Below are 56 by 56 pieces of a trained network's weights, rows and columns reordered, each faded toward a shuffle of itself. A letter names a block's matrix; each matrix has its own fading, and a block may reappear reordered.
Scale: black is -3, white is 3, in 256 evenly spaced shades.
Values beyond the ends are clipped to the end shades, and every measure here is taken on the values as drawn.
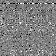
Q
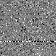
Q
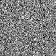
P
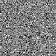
Q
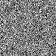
P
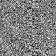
P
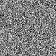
P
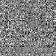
Q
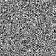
P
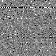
Q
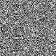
P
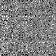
Q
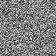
P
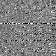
Q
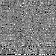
Q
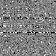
Q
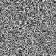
P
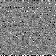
Q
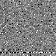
Q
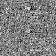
Q
